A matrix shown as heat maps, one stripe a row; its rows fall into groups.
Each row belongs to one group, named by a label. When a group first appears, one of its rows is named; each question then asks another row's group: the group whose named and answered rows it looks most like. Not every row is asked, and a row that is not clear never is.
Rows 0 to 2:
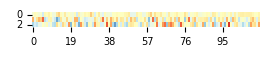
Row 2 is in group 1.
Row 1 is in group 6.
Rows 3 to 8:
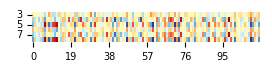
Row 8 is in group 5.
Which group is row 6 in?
6
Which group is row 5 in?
5
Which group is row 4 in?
1
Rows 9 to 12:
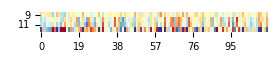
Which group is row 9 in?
6
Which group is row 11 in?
1
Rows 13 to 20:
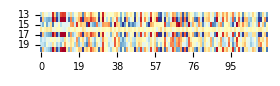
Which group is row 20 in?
5
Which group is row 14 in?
5
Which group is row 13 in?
5
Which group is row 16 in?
6
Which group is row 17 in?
5
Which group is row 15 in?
1
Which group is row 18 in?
1
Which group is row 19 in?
1
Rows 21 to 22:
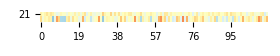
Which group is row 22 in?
6
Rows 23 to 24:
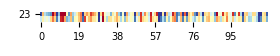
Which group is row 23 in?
5
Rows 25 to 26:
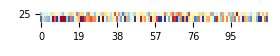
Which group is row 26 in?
5
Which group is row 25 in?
1
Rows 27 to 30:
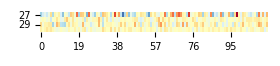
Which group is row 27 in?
1
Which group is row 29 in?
6
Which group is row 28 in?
6
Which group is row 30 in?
6
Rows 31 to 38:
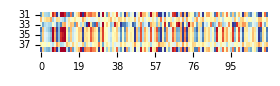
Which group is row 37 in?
6
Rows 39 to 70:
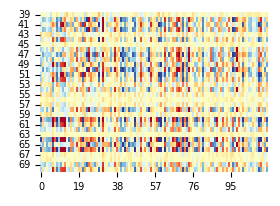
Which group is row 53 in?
6
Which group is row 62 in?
1
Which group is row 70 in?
5
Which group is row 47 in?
1
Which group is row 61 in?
5
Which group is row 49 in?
5
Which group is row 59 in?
6
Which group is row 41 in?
5
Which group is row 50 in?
1
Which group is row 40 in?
1
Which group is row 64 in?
5
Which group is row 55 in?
6
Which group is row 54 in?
1
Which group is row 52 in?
5
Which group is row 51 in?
5
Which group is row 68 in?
6
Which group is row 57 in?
6
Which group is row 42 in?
1
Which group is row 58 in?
1
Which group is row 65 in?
1
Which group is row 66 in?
5
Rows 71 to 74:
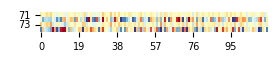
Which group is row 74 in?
5
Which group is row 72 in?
1
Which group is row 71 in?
6
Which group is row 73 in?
6
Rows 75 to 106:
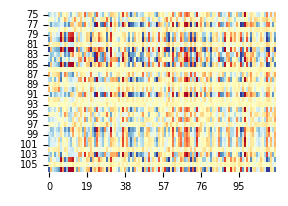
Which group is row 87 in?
6
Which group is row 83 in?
1
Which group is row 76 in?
6
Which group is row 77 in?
1
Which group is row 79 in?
5
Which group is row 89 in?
6
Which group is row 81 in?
6
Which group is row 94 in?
1
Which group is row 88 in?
1
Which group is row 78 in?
6
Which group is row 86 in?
6
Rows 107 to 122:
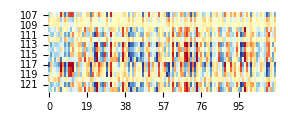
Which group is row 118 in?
5
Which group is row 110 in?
1
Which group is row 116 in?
1
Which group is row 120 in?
6
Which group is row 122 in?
1
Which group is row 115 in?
1
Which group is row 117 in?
5
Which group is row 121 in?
1
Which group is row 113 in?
1
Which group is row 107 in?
5
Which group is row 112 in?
6
